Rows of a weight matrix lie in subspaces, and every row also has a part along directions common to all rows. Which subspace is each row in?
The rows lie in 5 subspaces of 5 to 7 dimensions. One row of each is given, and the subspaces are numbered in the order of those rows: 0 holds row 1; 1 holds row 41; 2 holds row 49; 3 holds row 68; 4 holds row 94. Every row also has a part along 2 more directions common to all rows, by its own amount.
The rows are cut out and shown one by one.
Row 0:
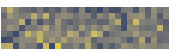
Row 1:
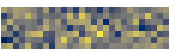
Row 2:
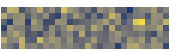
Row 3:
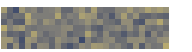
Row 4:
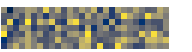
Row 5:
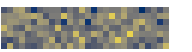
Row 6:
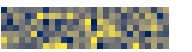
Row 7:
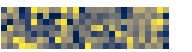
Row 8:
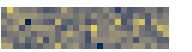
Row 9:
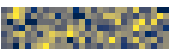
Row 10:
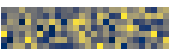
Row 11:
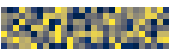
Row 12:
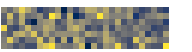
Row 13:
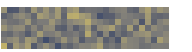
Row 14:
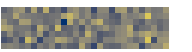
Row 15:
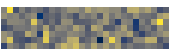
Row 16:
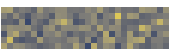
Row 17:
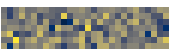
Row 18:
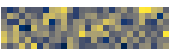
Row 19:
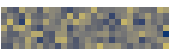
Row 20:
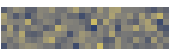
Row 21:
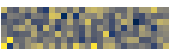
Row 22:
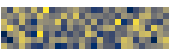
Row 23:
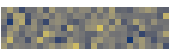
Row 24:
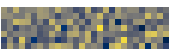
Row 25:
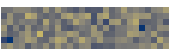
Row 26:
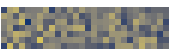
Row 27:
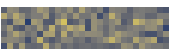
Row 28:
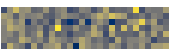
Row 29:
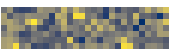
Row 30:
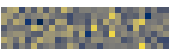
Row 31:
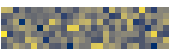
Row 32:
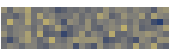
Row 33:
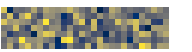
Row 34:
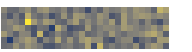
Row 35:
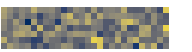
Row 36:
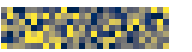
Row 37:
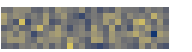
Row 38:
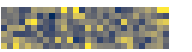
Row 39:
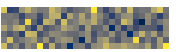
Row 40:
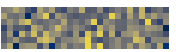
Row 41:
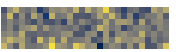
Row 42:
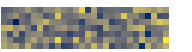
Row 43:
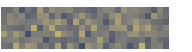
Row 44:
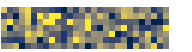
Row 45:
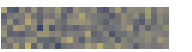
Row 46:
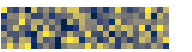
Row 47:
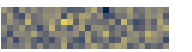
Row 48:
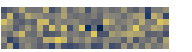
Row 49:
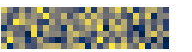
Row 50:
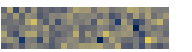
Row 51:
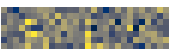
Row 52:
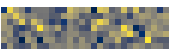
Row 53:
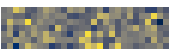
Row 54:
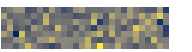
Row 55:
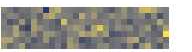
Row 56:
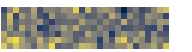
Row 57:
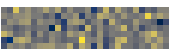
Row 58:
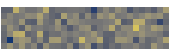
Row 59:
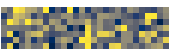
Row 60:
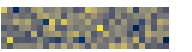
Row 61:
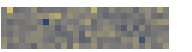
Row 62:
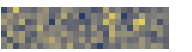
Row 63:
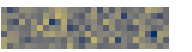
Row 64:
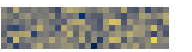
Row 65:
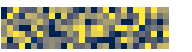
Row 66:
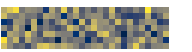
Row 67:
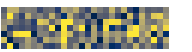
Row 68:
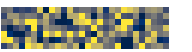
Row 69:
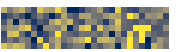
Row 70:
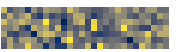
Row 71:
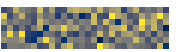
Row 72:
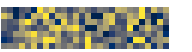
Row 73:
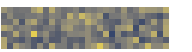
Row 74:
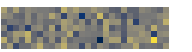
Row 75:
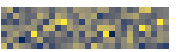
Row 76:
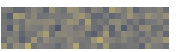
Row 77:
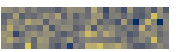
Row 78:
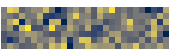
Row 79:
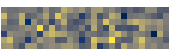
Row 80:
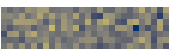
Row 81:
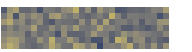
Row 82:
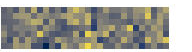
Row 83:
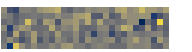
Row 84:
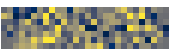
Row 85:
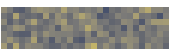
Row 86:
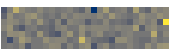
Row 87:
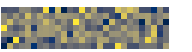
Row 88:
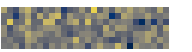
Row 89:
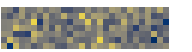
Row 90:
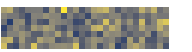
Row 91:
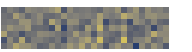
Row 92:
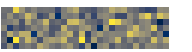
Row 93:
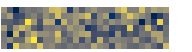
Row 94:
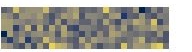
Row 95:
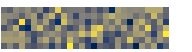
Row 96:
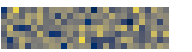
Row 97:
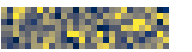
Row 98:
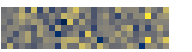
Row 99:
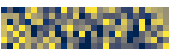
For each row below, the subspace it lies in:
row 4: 2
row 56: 1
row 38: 1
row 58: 3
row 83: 0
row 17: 2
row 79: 4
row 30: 3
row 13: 3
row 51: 0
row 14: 3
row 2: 1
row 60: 2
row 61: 3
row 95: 4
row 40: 0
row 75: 3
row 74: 2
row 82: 3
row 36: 0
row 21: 1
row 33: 3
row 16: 3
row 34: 1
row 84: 0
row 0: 0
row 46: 3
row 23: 2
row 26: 1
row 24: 2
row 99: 0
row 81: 1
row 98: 3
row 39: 3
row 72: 0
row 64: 2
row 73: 4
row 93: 0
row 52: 3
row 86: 4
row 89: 2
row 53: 0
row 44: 1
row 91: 2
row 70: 3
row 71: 0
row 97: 1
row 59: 0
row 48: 2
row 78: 4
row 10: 4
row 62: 4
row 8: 0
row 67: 2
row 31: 4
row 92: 2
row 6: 3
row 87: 1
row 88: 1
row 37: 4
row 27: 1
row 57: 2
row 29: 1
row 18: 4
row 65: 4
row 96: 4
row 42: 2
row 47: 2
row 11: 4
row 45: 3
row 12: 1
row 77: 0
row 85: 1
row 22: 3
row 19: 2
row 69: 3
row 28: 2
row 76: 2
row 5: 1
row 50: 3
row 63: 4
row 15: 3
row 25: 0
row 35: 4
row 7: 1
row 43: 3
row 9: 1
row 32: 1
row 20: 0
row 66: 2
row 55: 4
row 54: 0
